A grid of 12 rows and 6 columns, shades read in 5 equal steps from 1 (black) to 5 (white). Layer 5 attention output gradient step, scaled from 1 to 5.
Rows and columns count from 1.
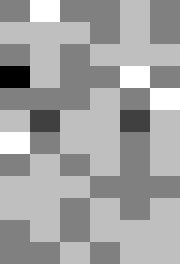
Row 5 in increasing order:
3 3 3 3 4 5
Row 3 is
3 4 3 4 4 4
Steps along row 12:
same up down up same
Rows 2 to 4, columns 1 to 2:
4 4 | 3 4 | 1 4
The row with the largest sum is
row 7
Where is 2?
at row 6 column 2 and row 6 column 5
